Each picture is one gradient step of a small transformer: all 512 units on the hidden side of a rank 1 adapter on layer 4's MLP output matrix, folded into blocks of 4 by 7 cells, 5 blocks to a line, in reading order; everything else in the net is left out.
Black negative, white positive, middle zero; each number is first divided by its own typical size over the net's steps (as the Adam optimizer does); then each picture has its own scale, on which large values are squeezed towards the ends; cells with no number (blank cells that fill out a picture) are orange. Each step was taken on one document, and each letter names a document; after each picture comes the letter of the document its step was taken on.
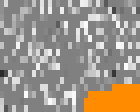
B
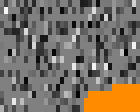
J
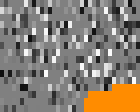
J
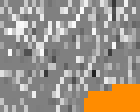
J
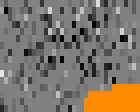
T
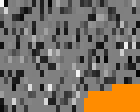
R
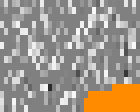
R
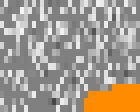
J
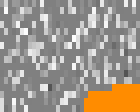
R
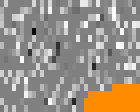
B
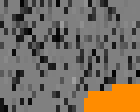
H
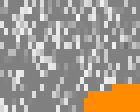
H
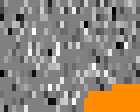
B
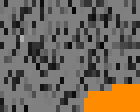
R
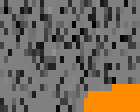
T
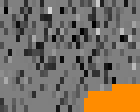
T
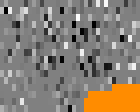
T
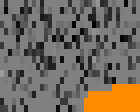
T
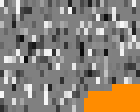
R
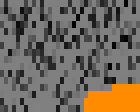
T
